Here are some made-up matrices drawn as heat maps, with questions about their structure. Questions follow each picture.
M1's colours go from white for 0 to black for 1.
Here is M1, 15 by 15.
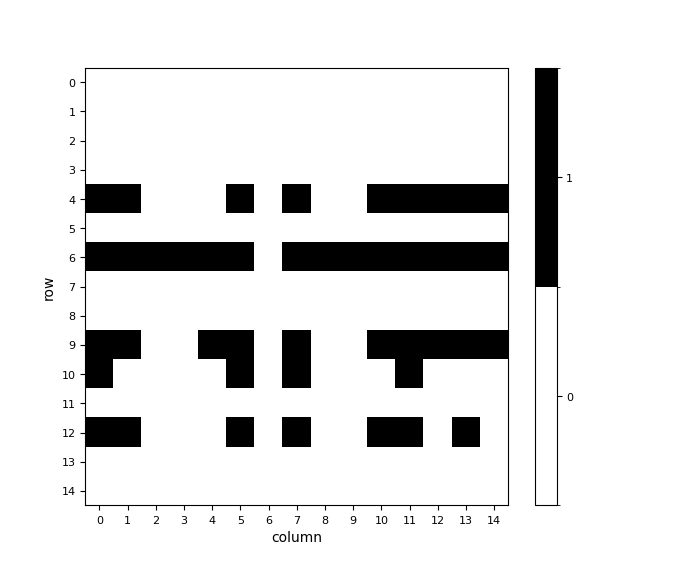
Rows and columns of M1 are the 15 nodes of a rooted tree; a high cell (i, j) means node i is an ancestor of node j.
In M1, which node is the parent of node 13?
12
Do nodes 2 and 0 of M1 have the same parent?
no
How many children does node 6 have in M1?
4
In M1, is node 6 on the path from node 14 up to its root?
yes
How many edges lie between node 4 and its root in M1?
2
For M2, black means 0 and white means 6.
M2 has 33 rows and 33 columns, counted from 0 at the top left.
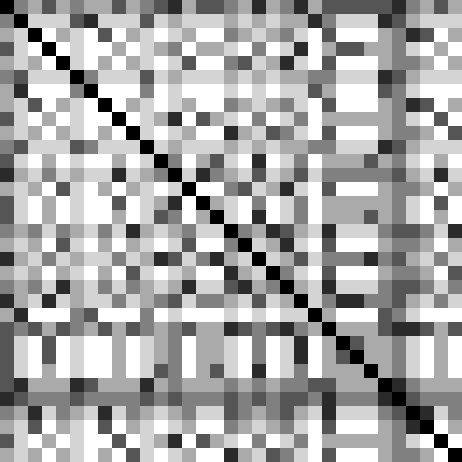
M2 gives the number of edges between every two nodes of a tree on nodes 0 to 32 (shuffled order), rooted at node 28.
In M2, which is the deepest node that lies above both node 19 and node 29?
23
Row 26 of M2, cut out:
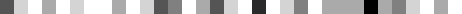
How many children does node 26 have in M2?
0
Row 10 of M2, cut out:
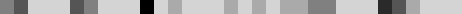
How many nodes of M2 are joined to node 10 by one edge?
1
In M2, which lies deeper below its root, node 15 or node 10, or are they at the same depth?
node 15
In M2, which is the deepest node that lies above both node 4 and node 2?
23
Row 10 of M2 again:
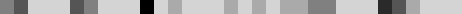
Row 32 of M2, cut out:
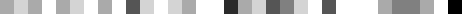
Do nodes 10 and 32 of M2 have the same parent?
no
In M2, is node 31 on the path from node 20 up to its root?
no
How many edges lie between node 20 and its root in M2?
2
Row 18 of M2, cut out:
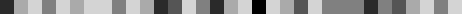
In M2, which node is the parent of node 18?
0
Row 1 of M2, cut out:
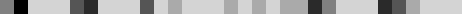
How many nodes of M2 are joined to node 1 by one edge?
3
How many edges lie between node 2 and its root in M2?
3
